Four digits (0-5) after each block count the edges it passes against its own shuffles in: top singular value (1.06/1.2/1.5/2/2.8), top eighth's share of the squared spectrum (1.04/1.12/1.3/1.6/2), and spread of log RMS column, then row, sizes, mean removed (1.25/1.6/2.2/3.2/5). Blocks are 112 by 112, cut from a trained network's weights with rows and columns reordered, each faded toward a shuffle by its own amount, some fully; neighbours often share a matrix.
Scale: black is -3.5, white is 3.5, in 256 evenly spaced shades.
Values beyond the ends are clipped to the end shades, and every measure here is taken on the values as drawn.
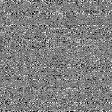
4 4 0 4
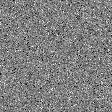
0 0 0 0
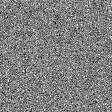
0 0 0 0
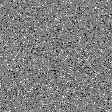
3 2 0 1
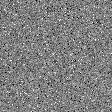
0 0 0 0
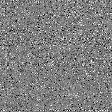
3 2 0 2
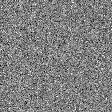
1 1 0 0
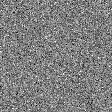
0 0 0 0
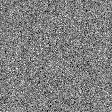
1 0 0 0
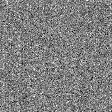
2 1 0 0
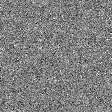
1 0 0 0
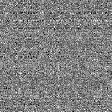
4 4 2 2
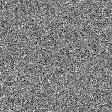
0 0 0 0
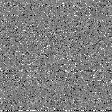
4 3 0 3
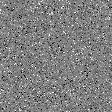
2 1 0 0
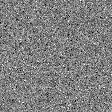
2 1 0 0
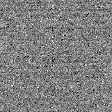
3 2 1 0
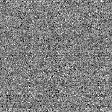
3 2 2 1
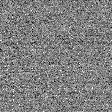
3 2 1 0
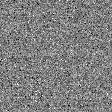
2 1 0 0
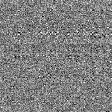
4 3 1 2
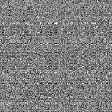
4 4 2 3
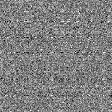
4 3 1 2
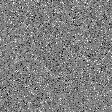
1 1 0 0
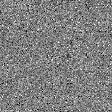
2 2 1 2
